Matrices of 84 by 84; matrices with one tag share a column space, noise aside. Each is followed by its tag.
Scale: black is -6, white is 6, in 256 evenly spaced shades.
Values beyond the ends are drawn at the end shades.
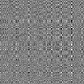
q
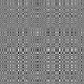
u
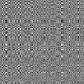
q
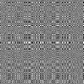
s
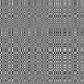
u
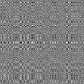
s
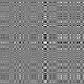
s
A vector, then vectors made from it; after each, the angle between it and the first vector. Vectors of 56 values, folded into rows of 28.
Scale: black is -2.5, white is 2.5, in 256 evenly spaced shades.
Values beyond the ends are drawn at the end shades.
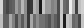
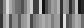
nearly opposite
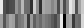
nearly parallel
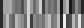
nearly opposite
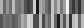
orthogonal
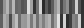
nearly opposite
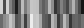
orthogonal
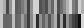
partly aligned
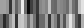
partly aligned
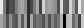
nearly parallel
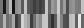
orthogonal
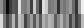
partly aligned
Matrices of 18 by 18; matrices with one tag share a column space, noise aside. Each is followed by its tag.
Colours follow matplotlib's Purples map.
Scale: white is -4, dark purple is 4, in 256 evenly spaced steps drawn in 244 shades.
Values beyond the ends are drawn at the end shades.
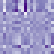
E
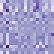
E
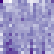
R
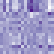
E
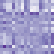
E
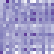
R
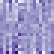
R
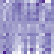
R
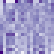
R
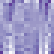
R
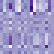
E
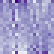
R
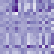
E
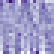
R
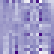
R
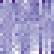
R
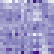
R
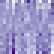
R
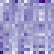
R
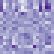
E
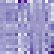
R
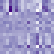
E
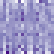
R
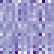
R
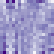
R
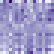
R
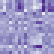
E
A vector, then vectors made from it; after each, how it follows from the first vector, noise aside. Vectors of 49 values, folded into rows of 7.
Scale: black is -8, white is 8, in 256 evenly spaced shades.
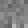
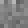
reversed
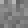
reversed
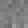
shrunk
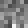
scaled up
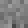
negated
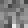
scaled up
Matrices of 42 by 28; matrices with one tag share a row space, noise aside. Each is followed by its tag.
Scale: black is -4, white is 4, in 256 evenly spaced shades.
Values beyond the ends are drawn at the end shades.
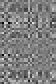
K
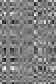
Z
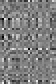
K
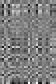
K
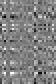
Z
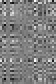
Z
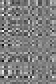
K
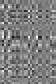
K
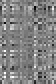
Z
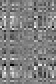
Z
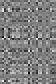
K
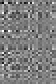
K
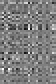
K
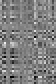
Z
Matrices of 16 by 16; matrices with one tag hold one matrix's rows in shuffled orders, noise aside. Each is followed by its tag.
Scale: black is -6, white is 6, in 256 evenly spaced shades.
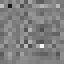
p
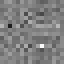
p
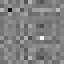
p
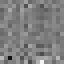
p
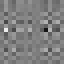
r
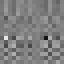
r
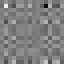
r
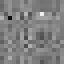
p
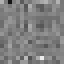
p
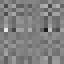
r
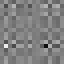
r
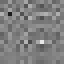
p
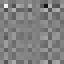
r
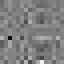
p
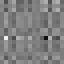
r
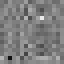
p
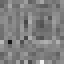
p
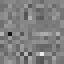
p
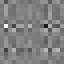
r
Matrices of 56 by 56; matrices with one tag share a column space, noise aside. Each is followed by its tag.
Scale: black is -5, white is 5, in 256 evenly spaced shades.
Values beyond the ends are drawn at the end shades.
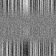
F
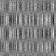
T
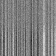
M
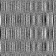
T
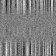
F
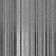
M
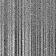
M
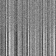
M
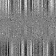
F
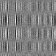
T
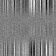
F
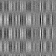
T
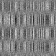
T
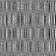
T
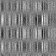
T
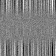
F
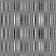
T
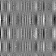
T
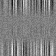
F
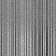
M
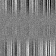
F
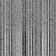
M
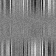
F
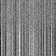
M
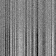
M
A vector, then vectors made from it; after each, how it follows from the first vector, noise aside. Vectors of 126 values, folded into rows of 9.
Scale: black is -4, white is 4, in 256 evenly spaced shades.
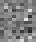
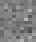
shrunk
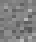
shrunk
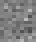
shrunk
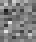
reversed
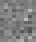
shrunk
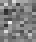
reversed
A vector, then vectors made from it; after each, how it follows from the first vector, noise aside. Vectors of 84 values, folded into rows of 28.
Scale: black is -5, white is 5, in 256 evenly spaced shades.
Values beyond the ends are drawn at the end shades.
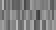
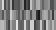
scaled up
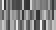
scaled up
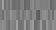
shrunk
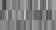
wrapped around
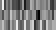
scaled up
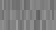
shrunk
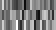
scaled up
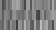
sign-scrambled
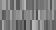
sign-scrambled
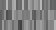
wrapped around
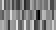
scaled up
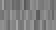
shrunk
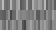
wrapped around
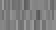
shrunk
